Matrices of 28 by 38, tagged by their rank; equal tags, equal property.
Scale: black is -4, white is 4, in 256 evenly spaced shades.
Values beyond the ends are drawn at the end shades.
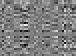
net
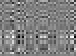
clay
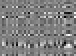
clay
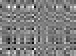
clay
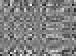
net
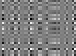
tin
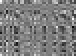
net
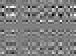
clay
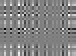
tin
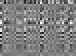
clay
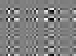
tin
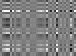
tin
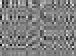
net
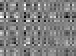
clay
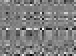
net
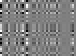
tin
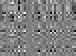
net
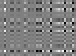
tin
